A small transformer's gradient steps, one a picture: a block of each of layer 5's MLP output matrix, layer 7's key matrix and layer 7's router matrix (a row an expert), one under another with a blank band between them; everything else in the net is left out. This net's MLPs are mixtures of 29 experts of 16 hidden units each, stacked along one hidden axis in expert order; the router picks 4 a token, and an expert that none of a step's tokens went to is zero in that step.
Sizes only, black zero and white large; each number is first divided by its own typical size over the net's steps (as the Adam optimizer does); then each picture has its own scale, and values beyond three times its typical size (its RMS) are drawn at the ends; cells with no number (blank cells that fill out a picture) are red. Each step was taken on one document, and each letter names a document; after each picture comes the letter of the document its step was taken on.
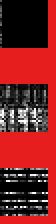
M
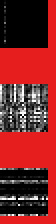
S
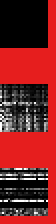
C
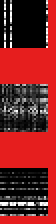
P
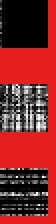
S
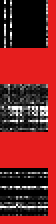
P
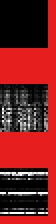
C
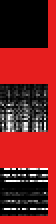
M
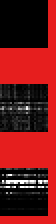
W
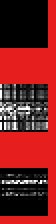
W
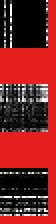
P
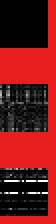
M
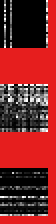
P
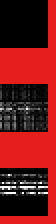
W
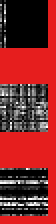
S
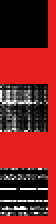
C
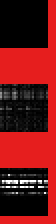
W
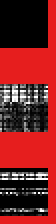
C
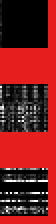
M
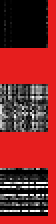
S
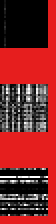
S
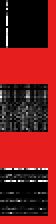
M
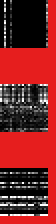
P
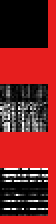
M
